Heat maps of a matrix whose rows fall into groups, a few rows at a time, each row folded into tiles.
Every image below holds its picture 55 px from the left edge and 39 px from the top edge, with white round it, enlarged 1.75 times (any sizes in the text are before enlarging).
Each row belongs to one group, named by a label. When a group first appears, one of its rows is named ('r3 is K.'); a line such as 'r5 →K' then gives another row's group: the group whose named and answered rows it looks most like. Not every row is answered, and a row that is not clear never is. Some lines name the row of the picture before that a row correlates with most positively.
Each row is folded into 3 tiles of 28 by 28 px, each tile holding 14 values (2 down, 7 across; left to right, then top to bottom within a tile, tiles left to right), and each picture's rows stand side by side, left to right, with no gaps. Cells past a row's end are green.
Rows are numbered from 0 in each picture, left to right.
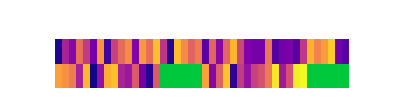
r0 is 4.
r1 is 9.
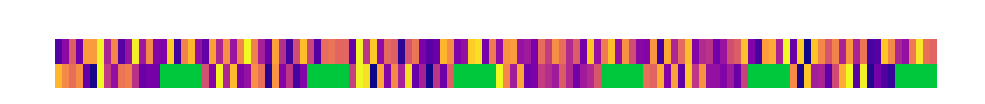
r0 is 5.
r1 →4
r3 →5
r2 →4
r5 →4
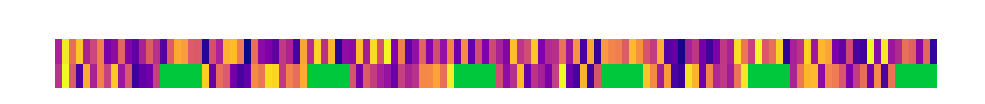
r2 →9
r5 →5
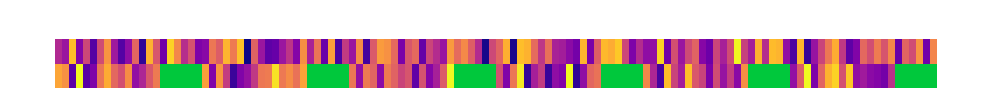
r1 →9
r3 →9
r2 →9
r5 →4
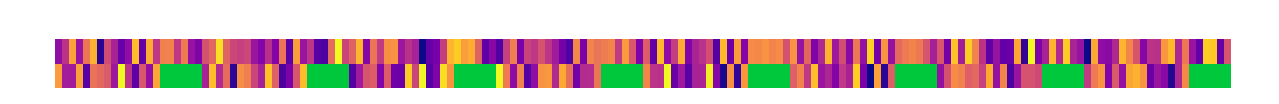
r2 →9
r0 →5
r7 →4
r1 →5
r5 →5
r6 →5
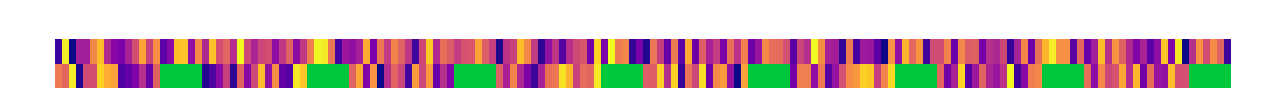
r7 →5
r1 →9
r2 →5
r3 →9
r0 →4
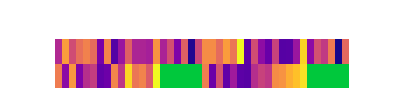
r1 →9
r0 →9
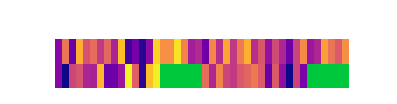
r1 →4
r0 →9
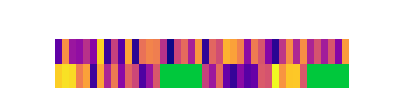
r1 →9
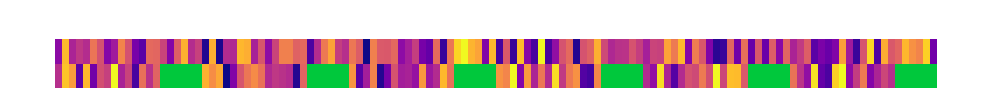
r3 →4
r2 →9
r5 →5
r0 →4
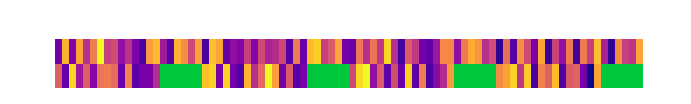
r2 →4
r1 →5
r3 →4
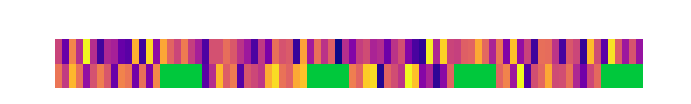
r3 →5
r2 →5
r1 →9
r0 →5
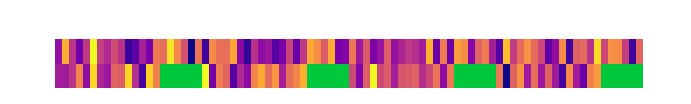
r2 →5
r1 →9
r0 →9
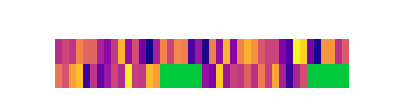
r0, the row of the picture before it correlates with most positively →1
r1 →4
